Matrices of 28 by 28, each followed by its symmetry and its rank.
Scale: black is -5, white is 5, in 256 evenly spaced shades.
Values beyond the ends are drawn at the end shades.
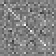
symmetric, rank five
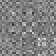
symmetric, rank three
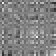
symmetric, rank three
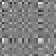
symmetric, rank two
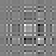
symmetric, rank one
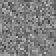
antisymmetric, full rank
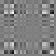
symmetric, rank one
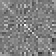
symmetric, rank five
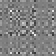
symmetric, rank three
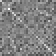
symmetric, rank five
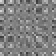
symmetric, rank three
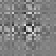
symmetric, rank two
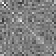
symmetric, rank five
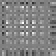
symmetric, rank two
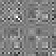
symmetric, rank three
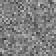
antisymmetric, full rank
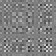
symmetric, rank two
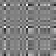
symmetric, rank one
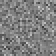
antisymmetric, full rank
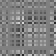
symmetric, rank one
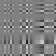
symmetric, rank one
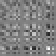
symmetric, rank two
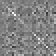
symmetric, rank five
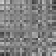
symmetric, rank two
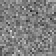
antisymmetric, full rank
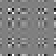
symmetric, rank one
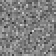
antisymmetric, full rank
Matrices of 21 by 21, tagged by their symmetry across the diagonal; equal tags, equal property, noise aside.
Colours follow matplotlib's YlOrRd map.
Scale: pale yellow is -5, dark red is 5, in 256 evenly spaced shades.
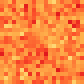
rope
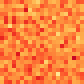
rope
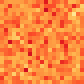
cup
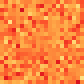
rope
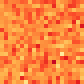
rope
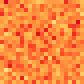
cup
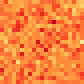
cup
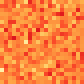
cup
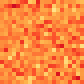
cup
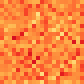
rope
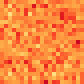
cup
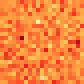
rope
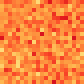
rope
